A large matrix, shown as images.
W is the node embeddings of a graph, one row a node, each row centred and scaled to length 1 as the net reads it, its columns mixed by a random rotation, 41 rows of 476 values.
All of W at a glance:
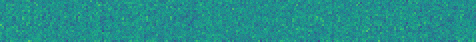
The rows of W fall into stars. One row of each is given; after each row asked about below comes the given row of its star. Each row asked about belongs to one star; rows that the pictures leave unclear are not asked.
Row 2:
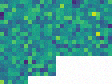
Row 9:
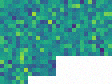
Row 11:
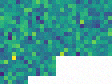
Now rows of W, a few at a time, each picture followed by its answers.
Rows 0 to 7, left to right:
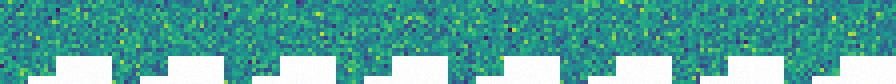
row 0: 9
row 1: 2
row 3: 9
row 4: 11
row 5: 11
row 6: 9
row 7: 2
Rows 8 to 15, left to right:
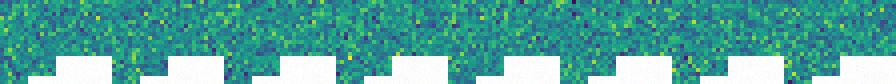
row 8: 11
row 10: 2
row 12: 2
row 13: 9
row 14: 9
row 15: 11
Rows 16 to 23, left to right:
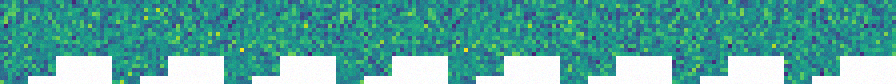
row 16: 2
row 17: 2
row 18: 2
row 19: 2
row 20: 2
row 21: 9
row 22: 2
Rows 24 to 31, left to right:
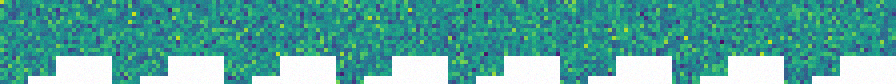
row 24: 9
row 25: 9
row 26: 11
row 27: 11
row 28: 11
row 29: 2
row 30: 11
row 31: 2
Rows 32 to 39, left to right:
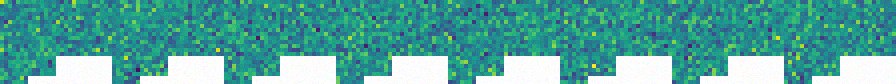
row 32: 9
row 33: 11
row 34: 9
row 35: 11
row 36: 9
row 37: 2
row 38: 9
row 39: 11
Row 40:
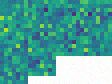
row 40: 11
